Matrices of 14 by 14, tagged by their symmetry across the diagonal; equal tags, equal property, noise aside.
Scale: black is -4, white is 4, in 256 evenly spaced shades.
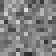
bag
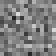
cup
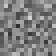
bag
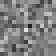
cup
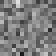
bag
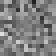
cup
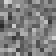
bag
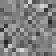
cup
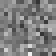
bag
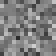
cup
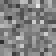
bag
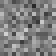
cup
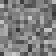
cup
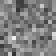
bag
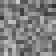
cup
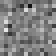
cup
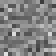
bag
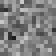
bag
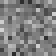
cup
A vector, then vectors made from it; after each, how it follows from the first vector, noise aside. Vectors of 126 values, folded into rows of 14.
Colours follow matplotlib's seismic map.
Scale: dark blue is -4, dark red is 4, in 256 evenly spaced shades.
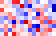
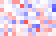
shrunk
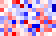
copied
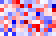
sign-scrambled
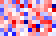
sign-scrambled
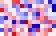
copied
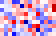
negated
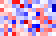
copied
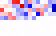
partly zeroed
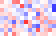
shrunk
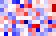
negated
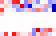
partly zeroed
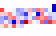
partly zeroed
